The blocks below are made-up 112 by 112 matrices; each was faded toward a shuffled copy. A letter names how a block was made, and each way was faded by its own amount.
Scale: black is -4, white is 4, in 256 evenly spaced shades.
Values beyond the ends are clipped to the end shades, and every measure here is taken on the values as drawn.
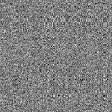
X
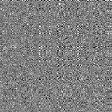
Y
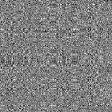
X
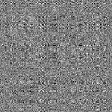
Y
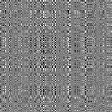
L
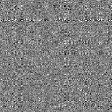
Y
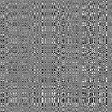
L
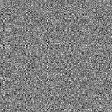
X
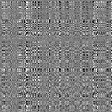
L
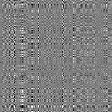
L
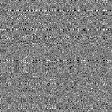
Y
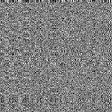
X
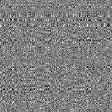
Y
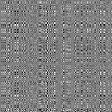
L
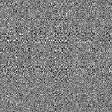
Y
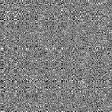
Y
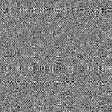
Y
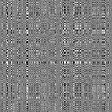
L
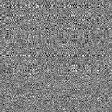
Y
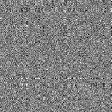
X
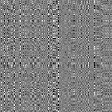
L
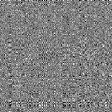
Y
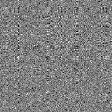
X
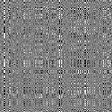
L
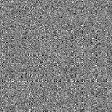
X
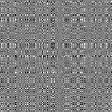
L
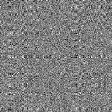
X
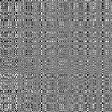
L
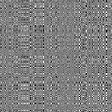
L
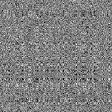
X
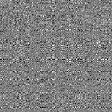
Y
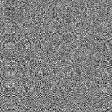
X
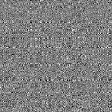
Y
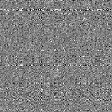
Y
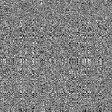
X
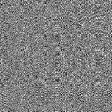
X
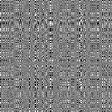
L
